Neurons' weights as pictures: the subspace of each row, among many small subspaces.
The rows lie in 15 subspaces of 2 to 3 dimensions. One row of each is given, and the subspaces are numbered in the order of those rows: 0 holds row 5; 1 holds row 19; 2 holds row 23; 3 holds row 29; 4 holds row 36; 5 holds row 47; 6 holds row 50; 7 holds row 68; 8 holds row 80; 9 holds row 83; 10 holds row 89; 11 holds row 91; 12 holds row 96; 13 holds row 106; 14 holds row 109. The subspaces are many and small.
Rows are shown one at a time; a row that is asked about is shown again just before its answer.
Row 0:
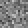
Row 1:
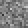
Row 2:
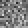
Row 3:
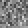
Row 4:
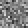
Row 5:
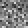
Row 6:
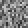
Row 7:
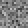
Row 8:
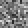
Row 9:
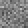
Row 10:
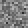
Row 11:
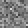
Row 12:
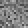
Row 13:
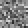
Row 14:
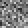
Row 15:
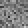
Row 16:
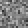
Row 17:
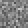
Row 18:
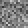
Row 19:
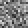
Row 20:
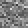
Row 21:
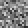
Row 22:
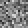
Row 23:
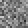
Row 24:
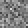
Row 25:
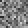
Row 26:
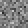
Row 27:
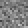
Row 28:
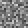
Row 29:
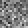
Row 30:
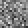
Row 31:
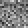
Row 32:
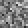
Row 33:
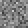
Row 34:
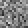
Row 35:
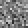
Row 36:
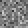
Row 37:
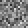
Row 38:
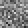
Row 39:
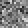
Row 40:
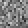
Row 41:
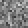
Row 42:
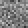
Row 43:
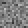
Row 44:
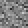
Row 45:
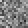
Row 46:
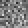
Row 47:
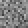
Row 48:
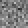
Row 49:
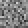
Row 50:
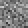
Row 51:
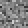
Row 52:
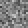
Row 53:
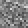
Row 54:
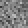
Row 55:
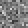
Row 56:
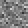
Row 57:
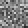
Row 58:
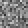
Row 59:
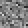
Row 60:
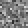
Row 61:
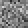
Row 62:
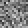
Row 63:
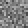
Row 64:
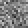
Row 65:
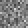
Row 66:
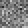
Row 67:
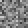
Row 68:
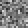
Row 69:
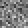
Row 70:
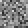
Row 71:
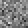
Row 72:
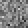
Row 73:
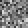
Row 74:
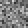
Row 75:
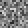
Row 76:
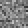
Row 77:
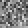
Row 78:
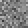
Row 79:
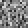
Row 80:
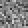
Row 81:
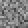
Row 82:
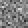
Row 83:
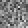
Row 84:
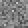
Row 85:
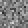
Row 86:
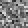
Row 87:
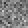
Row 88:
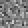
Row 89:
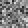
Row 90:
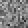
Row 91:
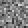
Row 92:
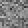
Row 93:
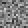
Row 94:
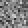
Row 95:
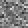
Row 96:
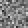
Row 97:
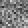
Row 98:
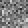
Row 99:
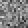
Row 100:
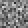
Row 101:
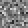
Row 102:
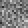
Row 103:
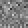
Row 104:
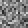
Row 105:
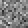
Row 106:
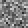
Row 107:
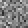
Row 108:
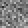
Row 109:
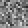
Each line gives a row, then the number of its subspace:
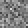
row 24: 13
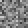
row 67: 2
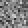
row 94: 2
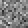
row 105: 3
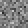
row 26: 4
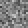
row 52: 1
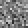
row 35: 8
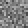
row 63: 12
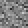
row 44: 13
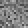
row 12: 7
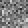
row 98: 12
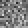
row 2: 5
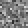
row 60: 8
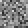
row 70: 4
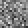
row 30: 3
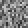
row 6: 11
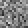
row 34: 8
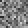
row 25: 2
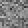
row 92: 9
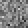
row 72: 9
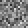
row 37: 13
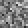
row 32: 11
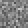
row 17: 0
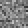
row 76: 6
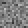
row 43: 11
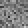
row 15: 7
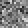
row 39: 10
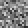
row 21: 0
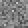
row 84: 4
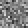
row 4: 7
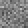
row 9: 12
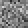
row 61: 10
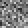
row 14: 6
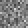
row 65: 13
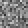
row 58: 14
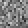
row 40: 14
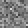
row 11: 13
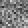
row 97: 7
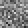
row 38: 7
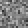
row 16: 7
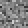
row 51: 8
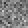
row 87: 3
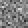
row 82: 6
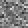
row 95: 13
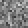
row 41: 11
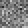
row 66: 12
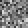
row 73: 12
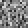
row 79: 11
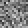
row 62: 1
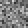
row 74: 10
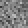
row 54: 2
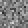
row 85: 4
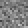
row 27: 0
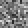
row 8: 2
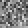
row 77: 14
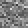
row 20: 9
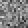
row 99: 9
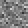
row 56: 13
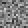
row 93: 11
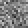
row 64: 1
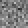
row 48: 0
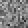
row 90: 9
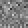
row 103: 11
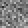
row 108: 6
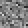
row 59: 14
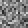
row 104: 3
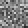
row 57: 12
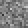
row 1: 14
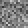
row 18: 10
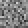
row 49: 5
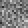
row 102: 7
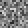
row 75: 4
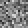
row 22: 1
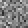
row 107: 8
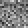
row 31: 10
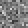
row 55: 3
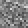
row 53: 9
